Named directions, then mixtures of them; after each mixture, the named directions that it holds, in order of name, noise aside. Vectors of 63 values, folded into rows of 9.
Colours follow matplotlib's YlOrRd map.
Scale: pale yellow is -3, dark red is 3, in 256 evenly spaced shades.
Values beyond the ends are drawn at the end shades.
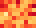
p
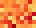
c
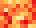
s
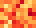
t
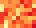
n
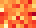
c, n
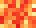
p, s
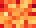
p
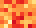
s, t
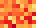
c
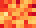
p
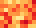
s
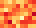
c, s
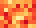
s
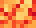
s, t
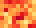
s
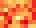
s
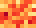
p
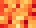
p, s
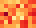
n, s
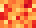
n, t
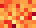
c, p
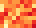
n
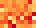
c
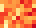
n
